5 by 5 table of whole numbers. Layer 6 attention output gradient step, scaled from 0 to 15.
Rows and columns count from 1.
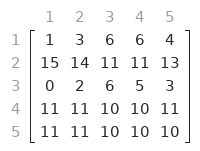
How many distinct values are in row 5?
2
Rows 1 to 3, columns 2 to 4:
3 6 6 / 14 11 11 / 2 6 5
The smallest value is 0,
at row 3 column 1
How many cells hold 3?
2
